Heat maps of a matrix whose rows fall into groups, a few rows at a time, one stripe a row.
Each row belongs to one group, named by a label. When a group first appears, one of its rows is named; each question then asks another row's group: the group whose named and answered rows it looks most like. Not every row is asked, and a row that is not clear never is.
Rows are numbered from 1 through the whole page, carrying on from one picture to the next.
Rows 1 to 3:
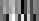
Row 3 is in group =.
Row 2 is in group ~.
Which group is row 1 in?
~
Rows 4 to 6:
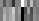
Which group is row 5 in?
~
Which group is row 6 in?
~
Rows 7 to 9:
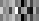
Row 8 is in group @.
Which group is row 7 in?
~
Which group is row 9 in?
~
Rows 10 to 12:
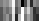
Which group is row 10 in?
~
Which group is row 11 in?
=
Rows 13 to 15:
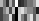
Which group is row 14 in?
=
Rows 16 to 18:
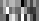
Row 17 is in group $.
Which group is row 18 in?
=
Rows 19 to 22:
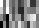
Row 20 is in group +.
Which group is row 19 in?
+
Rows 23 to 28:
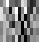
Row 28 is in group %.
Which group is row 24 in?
@
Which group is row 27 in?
~
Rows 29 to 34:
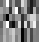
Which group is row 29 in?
$
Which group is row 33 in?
~
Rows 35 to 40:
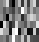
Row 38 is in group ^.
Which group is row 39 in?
@
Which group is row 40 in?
=
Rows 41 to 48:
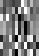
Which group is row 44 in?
%
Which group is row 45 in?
%
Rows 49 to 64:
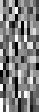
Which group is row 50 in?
@
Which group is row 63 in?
+
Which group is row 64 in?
+
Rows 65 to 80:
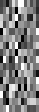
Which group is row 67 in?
@
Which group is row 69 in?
^
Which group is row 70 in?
~
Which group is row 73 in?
^
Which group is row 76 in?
^
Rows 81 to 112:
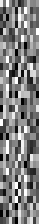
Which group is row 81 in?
+
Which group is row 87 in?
%
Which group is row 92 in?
@
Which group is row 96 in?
^
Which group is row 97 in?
~
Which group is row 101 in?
$
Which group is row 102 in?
$
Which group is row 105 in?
$
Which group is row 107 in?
@
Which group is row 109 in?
@
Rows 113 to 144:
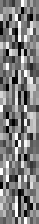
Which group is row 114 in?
~
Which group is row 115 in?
@
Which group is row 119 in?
+
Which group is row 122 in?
$
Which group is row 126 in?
%
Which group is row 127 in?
%
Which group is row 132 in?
@
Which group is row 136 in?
$
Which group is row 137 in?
+
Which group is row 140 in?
+
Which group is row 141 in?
%
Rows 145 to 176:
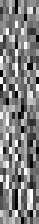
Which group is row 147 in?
^
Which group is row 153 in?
+
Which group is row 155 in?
^
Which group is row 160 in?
~
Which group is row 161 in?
+
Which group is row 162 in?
$
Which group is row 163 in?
~
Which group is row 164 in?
$
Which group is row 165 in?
@
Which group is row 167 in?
@
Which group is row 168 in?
$
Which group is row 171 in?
$
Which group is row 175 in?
@
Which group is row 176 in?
~
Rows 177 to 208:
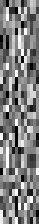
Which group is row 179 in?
$
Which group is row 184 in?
=
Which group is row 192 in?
$
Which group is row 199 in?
$
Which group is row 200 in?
$
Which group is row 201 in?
^
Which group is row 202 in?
~
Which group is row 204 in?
@
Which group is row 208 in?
@
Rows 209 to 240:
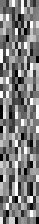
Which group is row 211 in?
+
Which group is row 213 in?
%
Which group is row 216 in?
+
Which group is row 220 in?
+
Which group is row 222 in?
+
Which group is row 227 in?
^
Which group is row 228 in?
~
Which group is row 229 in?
@
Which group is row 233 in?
%
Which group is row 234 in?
^
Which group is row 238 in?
$
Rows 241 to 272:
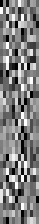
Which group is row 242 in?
+
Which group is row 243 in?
=
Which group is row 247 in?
$
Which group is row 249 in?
$
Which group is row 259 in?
~
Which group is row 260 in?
%
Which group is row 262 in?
~
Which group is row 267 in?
^
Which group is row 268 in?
+
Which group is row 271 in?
~
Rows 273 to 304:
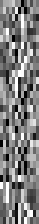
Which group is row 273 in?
~
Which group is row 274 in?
%
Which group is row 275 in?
=
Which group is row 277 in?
$
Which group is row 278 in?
+
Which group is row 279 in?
=
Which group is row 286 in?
%
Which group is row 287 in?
~
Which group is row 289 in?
%
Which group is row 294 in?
%
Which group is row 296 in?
%
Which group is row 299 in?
+
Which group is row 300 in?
$
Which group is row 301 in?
$
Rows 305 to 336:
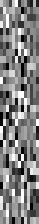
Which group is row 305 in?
@
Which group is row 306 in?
~
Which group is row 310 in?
~
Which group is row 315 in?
~
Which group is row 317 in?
~
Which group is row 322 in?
^
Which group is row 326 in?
~
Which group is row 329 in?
+
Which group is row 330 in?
$
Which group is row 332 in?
=
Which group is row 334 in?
+
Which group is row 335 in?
$
